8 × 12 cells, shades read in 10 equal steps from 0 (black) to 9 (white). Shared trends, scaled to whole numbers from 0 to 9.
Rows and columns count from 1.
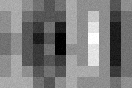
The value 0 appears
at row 4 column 6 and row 5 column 6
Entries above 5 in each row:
3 3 3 2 1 3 4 4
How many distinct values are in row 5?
7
